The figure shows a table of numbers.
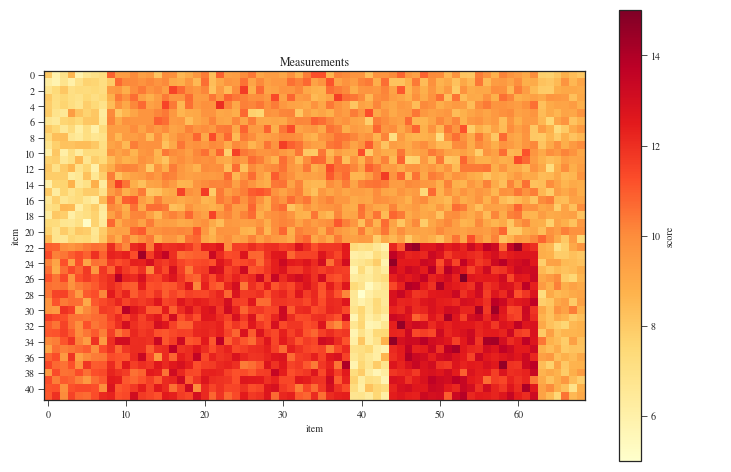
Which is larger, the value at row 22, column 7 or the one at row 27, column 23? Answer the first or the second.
the second
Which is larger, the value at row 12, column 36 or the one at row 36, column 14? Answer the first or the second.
the first
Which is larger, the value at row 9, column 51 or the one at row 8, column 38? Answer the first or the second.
the second
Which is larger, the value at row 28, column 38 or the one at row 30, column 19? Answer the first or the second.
the second
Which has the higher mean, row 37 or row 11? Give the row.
37
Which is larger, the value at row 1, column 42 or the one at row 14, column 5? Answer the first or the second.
the first
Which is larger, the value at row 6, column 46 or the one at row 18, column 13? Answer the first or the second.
the first
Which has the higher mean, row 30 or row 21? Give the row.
30
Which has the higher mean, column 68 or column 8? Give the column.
8
